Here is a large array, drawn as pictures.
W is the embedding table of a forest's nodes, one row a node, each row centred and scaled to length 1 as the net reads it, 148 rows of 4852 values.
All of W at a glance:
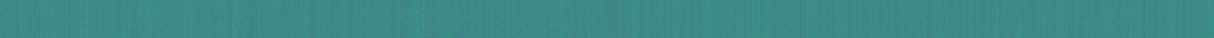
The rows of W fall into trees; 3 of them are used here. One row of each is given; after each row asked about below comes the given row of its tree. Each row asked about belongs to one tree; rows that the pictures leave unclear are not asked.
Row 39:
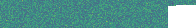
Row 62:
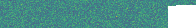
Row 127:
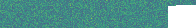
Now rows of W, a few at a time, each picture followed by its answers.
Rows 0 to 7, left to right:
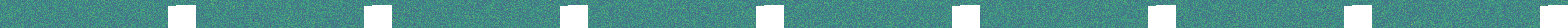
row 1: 127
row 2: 39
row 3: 62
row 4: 62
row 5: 127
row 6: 39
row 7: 62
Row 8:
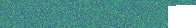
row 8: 62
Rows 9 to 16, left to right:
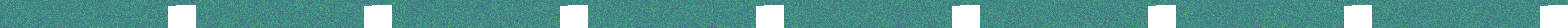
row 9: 127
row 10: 39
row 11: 39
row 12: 39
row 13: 62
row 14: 62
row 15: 62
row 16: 62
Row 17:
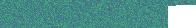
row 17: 39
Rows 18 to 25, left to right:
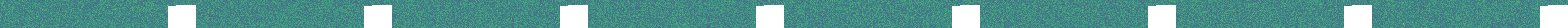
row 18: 39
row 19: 39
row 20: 127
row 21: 127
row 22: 62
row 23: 62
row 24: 127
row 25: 127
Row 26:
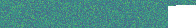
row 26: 62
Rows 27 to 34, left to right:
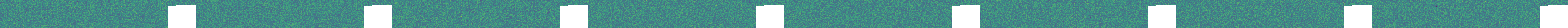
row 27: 127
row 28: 127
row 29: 62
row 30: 62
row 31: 62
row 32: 127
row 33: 62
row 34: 62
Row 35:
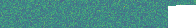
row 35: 62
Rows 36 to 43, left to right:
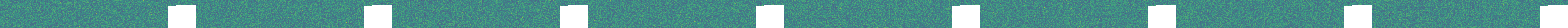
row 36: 62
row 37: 39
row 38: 39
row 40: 127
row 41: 127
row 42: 62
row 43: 127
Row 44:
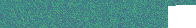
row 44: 127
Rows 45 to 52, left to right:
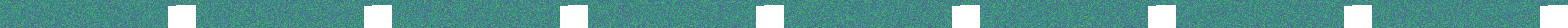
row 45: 62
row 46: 39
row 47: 39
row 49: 62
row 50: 62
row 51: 62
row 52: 39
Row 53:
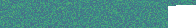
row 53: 62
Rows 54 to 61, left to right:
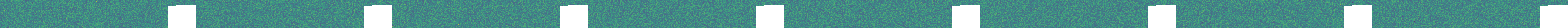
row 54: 127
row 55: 62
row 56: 39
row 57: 39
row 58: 39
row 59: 62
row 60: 62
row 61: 39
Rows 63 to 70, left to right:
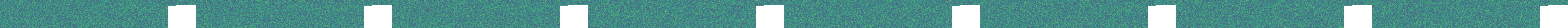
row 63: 39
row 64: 39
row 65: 39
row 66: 127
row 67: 39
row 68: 39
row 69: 39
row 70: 62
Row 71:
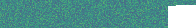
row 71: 39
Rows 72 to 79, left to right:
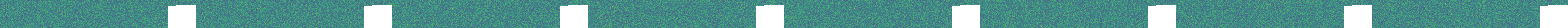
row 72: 39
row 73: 39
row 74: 62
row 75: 62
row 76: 62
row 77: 127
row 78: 127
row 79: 127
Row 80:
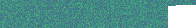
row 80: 127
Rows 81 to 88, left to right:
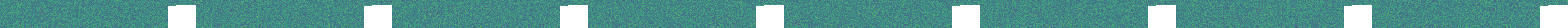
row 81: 62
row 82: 39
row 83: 62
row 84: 62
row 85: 62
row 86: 39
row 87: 127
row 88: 62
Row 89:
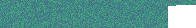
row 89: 62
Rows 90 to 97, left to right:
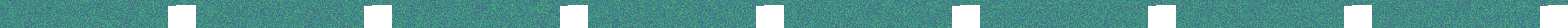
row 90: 62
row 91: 62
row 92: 39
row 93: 62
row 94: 39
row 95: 62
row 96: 39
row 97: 39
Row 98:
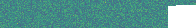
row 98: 39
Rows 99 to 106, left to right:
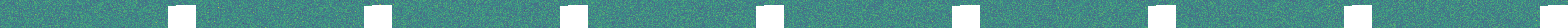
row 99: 39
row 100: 39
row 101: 62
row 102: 62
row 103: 39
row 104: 39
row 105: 39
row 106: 62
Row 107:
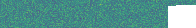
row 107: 39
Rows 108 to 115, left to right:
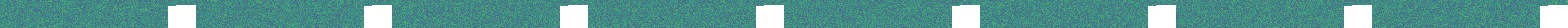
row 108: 39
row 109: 127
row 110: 62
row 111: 39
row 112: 39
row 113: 62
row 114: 127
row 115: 62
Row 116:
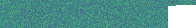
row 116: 62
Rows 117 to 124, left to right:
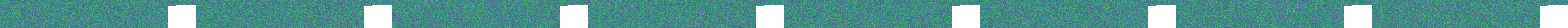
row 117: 62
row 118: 62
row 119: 127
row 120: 62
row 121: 39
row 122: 62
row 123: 127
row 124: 39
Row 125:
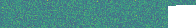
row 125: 127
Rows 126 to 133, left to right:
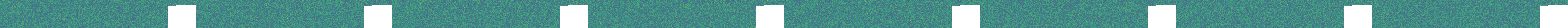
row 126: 62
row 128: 62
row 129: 39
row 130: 62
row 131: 39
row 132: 62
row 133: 62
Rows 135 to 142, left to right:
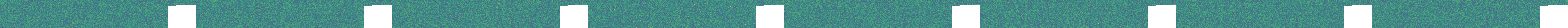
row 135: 39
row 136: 127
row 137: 127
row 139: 127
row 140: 127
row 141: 127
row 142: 62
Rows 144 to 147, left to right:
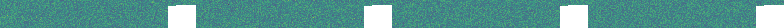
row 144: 62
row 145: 39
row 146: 62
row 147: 39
